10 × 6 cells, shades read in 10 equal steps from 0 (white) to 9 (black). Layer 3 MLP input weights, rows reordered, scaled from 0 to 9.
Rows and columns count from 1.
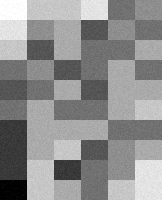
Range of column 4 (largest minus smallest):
5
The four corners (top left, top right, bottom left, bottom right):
0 4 9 1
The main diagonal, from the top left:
0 4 3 5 3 2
